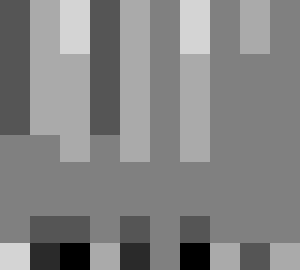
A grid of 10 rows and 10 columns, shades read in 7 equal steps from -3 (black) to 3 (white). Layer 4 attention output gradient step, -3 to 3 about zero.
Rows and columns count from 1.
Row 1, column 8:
0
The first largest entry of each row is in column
3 3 2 2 2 3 1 1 1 1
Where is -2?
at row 10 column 2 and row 10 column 5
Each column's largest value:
2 1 2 1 1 0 2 1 1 1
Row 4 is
-1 1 1 -1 1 0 1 0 0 0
